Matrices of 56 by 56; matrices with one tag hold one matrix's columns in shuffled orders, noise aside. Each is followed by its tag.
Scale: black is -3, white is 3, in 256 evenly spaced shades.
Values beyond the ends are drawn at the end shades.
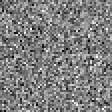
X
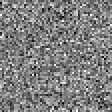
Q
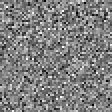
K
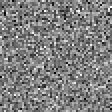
K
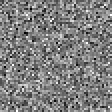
Q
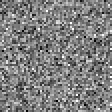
X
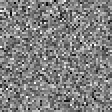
K
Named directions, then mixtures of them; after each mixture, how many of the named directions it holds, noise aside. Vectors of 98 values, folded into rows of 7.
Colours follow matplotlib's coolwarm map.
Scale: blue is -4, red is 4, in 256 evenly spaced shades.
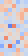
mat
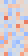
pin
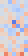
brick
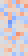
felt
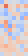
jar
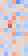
two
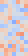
three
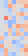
two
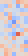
two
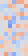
two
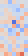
one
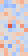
three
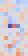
three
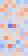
one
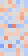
one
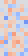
one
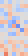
three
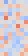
one
